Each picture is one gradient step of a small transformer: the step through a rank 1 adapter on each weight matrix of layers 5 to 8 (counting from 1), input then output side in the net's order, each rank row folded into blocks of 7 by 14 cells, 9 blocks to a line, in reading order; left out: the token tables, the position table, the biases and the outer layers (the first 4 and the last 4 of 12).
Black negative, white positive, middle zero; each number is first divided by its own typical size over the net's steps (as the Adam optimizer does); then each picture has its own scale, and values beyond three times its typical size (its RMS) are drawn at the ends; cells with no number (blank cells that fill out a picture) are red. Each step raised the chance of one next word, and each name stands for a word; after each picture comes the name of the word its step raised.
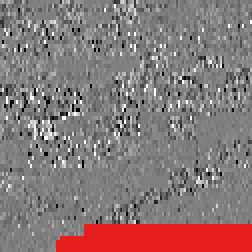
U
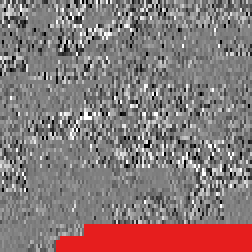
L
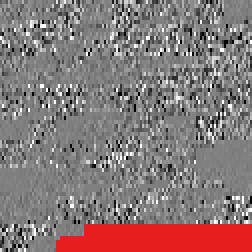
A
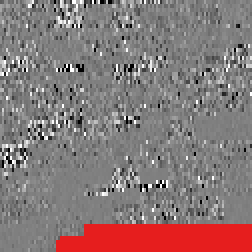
U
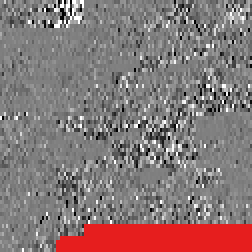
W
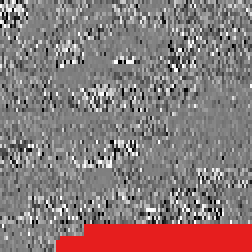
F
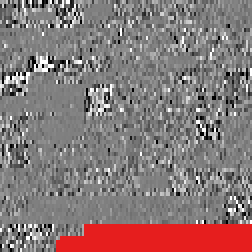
A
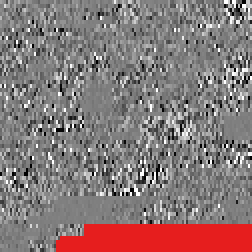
L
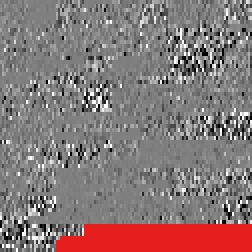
A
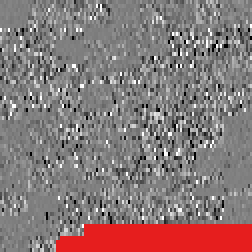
W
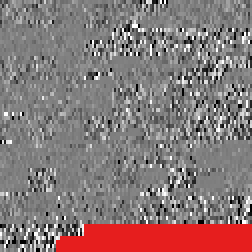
A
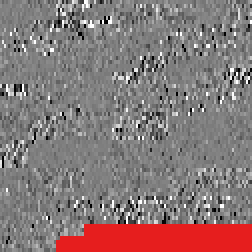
W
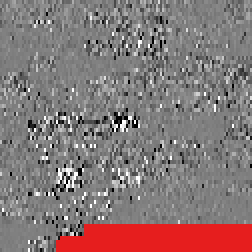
U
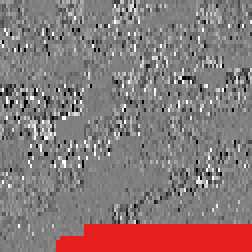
U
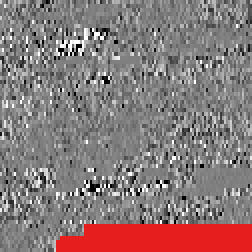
F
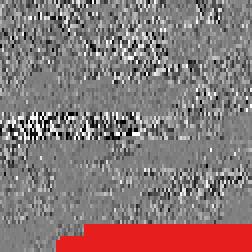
L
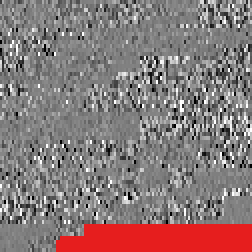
F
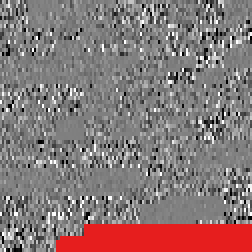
A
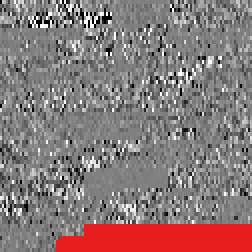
F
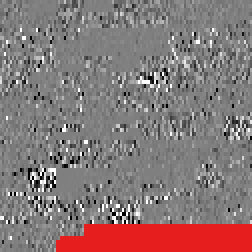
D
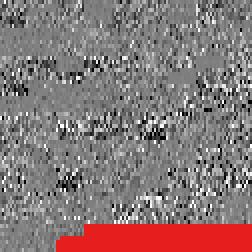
L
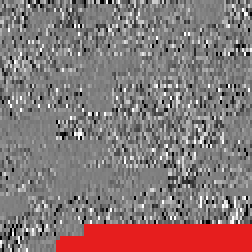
A
